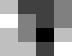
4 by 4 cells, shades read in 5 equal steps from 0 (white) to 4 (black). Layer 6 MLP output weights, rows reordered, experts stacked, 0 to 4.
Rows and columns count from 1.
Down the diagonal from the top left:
1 2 4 0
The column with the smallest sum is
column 1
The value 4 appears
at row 3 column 3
